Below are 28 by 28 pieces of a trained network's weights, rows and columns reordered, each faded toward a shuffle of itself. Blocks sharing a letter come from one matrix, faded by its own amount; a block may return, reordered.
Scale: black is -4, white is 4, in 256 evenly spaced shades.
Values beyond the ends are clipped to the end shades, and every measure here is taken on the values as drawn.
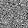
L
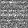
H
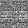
H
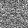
L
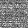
H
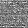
H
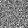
L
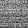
H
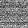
H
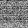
H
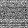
H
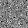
L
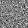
L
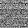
H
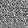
L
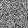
L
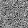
L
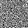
L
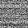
H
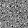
L
